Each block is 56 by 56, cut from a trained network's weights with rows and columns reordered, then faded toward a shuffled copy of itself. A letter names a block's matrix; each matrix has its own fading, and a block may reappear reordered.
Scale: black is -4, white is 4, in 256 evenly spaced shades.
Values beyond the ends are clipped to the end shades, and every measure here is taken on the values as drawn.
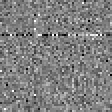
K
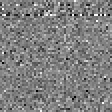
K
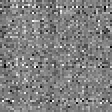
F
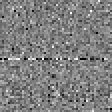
K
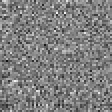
K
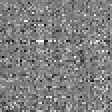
F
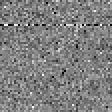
K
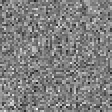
K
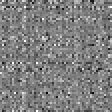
F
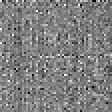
F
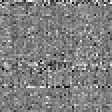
F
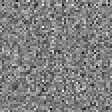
K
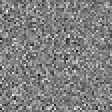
K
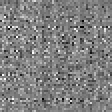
F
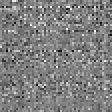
F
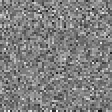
K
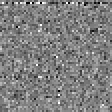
K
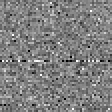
K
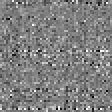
F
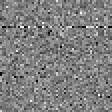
K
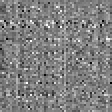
F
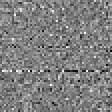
K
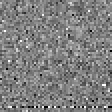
K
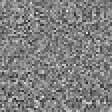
K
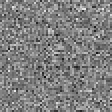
K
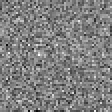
K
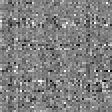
F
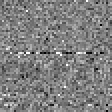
K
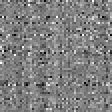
F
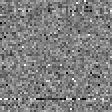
K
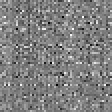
F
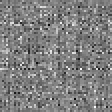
F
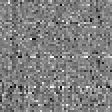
F
